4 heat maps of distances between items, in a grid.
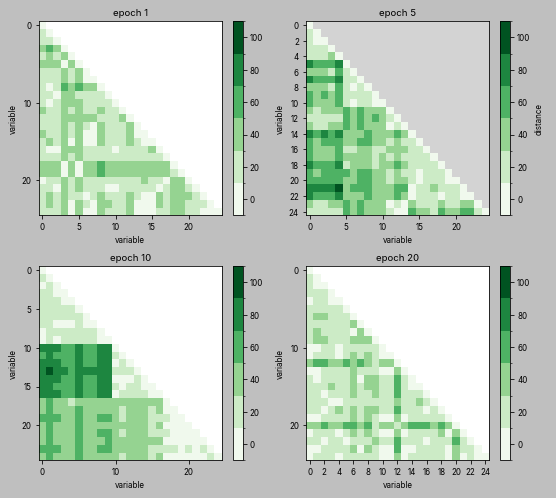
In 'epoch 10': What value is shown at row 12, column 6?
60
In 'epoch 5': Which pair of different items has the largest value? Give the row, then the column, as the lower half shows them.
21, 4
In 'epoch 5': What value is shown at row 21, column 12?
60
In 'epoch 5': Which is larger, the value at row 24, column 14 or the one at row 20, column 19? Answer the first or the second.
the first
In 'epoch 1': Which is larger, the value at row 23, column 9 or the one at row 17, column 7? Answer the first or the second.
the first
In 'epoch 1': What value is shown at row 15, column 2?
20
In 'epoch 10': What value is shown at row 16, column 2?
80
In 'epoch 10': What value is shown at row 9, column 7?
20
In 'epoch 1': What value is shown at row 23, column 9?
40
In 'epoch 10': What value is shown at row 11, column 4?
60
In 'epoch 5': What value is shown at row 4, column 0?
20
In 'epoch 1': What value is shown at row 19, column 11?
40
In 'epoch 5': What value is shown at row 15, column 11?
20
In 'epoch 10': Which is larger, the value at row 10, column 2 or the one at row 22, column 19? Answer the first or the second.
the first
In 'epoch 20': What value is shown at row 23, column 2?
20
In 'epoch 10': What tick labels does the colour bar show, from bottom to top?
0, 20, 40, 60, 80, 100
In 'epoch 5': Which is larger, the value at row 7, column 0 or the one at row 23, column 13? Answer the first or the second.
the first
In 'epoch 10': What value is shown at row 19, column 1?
60
